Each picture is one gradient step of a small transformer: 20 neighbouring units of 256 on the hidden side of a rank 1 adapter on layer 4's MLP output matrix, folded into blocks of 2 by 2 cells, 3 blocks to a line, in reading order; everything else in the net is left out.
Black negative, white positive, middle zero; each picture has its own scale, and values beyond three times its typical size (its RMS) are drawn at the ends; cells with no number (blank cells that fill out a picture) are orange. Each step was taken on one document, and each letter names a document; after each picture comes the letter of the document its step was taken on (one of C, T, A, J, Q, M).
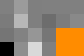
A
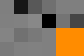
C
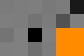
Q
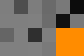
Q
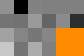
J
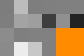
J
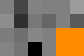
J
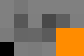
A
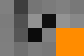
C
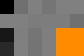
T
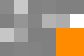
J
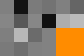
C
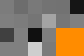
Q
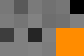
Q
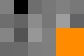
C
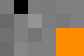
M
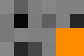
J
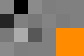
M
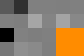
T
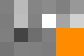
C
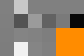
J
